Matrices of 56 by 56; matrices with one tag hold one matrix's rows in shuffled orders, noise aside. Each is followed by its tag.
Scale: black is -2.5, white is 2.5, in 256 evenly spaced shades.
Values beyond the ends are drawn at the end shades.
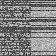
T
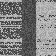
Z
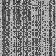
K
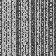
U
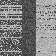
Z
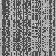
K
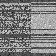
T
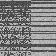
T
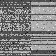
T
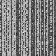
U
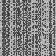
K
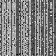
U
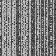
U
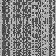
K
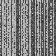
U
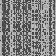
K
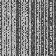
U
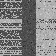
Z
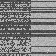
T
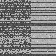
T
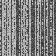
U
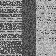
Z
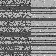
T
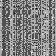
K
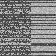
T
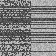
T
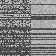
T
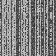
U
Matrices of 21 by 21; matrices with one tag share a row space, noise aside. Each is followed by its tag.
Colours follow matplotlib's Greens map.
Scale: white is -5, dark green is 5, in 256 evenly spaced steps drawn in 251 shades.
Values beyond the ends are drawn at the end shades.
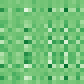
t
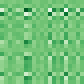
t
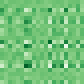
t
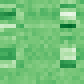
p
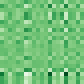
t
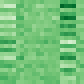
p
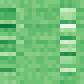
p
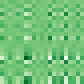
t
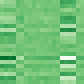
p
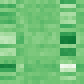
p
